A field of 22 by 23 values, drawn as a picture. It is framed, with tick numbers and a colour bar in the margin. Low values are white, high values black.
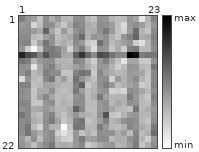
Slope: none. Odd lines: row 7. Stripes: upright, repeating 5 times. Average level on the scale: 40%.
